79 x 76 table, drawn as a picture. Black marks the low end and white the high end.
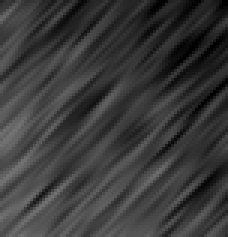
Mirror symmetry: none. Slope: up to the bottom left. Average level on the scale: 20%. Ninth with the lowest average: top right.
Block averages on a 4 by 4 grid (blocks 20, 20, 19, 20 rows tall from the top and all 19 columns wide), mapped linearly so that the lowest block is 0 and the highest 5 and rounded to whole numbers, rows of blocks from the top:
3210 | 4321 | 5332 | 5443
